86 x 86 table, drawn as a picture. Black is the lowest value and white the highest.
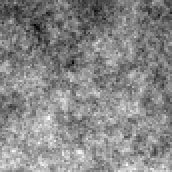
Grain: blotchy. Slope: up to the bottom. Histogram: bell-shaped. Stripes: none.
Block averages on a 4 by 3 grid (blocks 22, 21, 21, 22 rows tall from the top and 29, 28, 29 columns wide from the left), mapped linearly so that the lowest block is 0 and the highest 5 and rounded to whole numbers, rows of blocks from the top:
001 / 222 / 333 / 544
